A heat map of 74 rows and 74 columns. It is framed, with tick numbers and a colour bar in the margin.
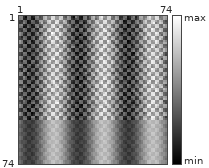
Stripes: upright, repeating 3 times. Seam: horizontal, 70% of the way down, the bottom part calmer. Average level on the scale: 50%.
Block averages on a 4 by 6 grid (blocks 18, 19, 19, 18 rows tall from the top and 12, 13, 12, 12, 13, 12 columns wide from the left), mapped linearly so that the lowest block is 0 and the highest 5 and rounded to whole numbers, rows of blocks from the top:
0 5 0 5 0 5
0 5 0 5 0 5
0 5 0 5 0 5
0 5 0 5 0 5
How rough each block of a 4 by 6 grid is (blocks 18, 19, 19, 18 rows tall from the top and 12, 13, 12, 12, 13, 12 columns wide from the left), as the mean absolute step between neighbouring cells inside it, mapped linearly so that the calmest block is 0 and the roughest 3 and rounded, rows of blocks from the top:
3 3 3 3 3 3 / 3 3 3 3 3 3 / 2 2 2 2 2 2 / 0 0 0 0 0 0
